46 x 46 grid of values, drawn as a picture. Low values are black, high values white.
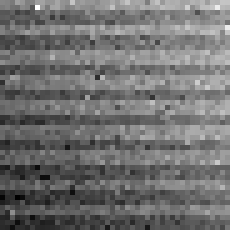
Slope: up to the top right. Histogram: bell-shaped. Ninth with the lowest average: bottom left. Mirror symmetry: none. Stripes: horizontal, repeating 9 times. Ninth with the highest average: top right.
